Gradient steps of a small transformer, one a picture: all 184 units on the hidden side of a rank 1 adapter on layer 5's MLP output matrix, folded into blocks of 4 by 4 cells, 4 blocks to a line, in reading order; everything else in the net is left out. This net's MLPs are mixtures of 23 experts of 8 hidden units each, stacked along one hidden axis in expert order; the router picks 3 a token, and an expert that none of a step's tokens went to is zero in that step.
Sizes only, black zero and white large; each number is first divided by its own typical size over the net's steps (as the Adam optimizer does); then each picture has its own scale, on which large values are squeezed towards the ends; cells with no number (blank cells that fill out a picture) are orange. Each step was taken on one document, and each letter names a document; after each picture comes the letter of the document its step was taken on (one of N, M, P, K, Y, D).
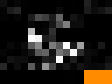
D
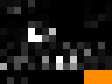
D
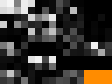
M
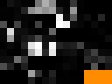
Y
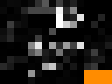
Y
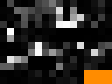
Y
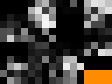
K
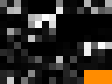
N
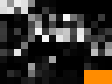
M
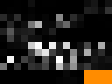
D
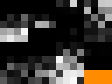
K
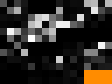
N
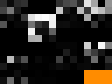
N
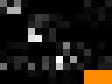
D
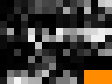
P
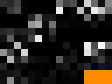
N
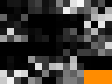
P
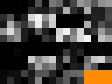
P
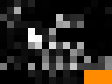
D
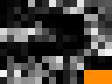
P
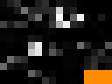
Y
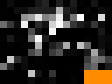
Y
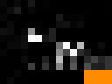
D
